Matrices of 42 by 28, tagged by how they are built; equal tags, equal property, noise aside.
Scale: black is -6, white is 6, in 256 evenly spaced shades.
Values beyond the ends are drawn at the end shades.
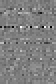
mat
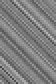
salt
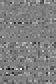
mat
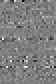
mat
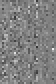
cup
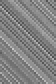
salt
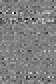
mat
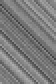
salt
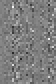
cup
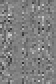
cup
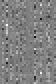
cup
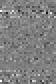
mat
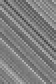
salt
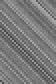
salt
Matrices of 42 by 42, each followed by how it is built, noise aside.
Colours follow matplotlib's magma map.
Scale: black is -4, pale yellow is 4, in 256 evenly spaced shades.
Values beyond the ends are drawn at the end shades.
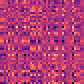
low rank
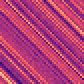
Toeplitz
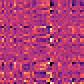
low rank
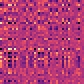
low rank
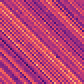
Toeplitz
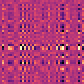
low rank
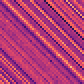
Toeplitz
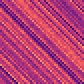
Toeplitz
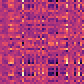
low rank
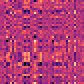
low rank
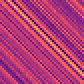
Toeplitz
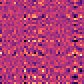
low rank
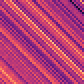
Toeplitz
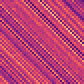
Toeplitz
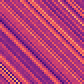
Toeplitz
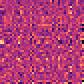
low rank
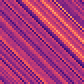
Toeplitz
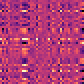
low rank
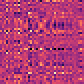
low rank
